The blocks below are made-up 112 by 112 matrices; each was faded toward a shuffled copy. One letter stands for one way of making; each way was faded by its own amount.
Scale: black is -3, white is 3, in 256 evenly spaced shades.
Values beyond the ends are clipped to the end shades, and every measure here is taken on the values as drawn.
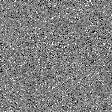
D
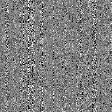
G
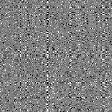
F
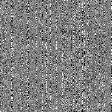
G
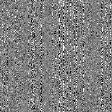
G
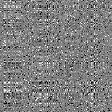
F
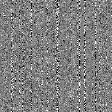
G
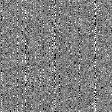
G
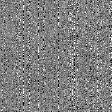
G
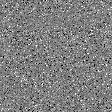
D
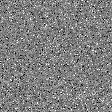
D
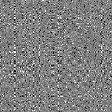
F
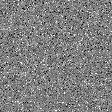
D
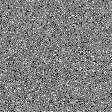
D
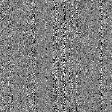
G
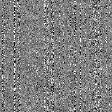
G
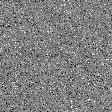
D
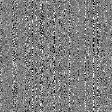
G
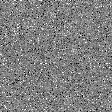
D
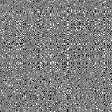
F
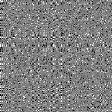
F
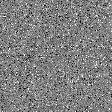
D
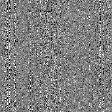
G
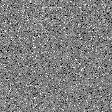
D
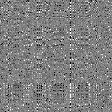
F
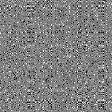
F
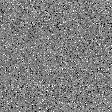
D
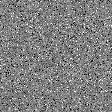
D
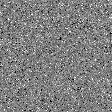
D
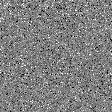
D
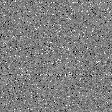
D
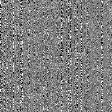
G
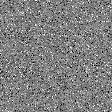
D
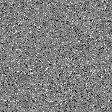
D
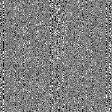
G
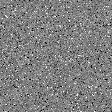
D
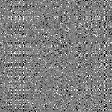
F
